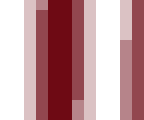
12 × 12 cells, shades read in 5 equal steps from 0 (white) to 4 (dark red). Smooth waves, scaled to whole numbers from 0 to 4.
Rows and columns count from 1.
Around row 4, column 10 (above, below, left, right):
0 0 0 1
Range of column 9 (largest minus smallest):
0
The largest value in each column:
0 0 1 3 4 4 3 1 0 0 2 3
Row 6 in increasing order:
0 0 0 0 1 1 2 3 3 3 4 4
